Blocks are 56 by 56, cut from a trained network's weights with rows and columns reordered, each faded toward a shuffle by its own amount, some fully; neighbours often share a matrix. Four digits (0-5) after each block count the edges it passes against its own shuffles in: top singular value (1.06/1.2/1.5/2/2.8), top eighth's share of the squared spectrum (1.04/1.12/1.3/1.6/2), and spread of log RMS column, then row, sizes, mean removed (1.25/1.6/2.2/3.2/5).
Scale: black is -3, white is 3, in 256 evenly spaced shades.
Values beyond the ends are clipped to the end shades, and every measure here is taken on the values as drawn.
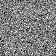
0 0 0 0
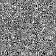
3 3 1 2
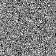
2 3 1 1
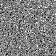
0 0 0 0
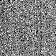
1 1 0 0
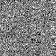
3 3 1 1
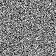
0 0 0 0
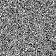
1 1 0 0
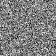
0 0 0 0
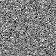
1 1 1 0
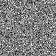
1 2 0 0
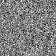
0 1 0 0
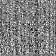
3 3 0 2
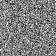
0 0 0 0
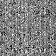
3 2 0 2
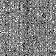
2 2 0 1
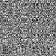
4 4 2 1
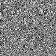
2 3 1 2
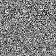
2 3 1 1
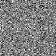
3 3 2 1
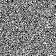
1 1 0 0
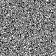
1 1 0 0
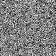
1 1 0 0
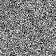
1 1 0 0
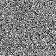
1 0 0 0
